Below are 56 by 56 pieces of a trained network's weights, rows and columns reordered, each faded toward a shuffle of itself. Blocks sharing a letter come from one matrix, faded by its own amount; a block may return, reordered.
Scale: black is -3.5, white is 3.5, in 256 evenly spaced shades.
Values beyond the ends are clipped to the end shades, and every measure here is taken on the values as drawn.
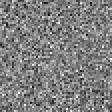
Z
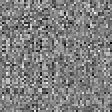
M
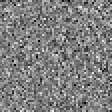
Z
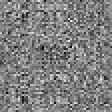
M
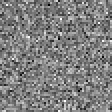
Z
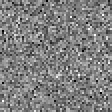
Z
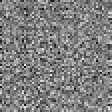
M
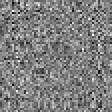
M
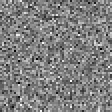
Z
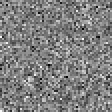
Z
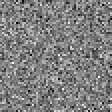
Z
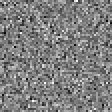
Z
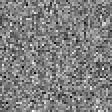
Z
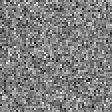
Z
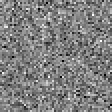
Z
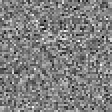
Z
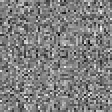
M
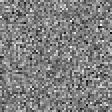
Z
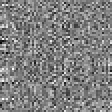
M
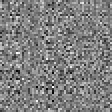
M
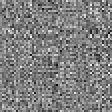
M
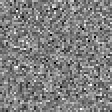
Z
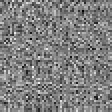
M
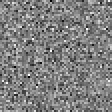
Z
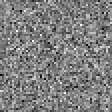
Z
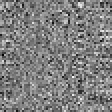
M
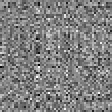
M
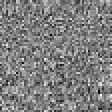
M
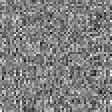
M
